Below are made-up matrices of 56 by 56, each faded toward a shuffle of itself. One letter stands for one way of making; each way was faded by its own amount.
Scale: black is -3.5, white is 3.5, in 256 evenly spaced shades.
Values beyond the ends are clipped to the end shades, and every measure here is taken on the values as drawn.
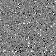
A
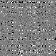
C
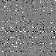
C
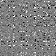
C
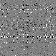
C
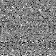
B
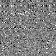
B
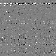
C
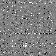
A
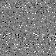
A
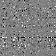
C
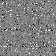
A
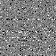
B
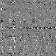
C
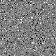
B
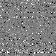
A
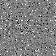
A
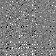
C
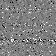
A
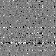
C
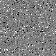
A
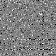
B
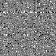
B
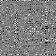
C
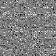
B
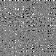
C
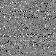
A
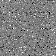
A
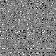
B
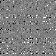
C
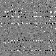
C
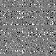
C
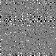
C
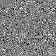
B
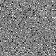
B
